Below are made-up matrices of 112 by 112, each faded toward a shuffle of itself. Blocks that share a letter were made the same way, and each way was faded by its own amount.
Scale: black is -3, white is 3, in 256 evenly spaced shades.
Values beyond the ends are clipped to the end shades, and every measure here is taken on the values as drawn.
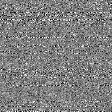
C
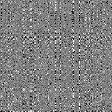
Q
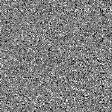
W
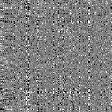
Q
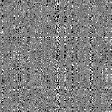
Q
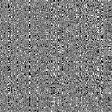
Q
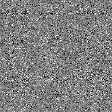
W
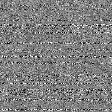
C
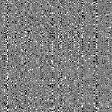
Q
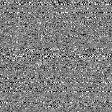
C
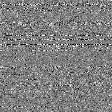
C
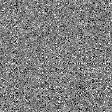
W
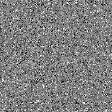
W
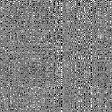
Q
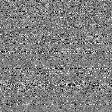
C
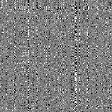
Q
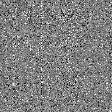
W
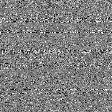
C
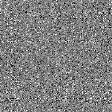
W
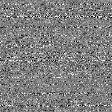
C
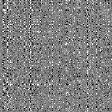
Q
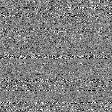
C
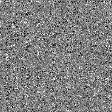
W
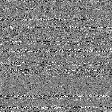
C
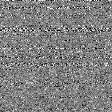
C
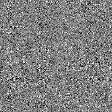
W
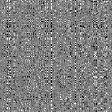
Q
